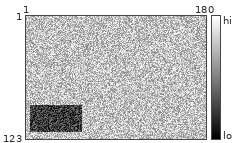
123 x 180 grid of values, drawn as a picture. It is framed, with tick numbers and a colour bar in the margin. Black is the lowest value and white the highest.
Overall the values sit about 70% of the way up the scale. There are no regular stripes. The halves do not mirror each other. An odd patch, lower than its surroundings, sits in the bottom left. The ninth with the lowest average is the bottom left. The values are skewed, with a long tail toward low values.
